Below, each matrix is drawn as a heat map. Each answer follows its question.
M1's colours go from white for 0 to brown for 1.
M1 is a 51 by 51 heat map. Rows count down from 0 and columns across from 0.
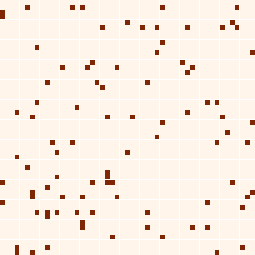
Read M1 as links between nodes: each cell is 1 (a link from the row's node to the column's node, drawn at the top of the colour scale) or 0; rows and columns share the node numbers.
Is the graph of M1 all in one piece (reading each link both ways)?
yes
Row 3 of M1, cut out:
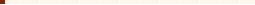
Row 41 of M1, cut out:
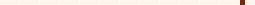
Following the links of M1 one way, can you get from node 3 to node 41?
no
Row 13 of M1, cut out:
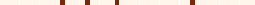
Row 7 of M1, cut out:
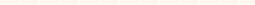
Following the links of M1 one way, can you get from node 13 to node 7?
yes
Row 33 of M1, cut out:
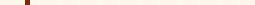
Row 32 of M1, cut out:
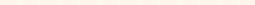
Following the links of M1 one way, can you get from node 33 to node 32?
yes
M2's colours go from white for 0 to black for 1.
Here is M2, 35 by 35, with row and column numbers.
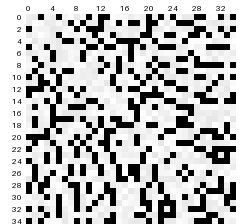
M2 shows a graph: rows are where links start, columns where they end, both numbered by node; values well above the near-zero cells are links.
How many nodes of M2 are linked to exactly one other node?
0
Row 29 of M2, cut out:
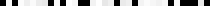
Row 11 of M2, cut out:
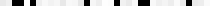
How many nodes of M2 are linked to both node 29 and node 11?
4
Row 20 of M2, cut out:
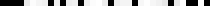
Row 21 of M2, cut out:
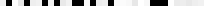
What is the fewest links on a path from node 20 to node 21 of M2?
2
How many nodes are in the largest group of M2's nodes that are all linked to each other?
8
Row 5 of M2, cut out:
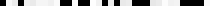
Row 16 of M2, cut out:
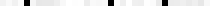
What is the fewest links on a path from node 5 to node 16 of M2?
3
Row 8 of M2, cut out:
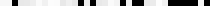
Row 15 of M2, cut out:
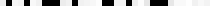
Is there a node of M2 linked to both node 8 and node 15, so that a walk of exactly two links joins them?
no
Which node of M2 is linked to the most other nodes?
node 5
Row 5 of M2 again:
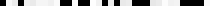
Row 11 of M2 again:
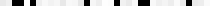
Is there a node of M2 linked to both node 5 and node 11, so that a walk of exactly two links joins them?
yes
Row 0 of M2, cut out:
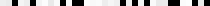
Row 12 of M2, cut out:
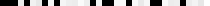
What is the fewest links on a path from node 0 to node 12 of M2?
1
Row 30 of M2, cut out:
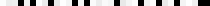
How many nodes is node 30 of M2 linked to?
11
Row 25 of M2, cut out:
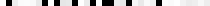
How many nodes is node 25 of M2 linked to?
9
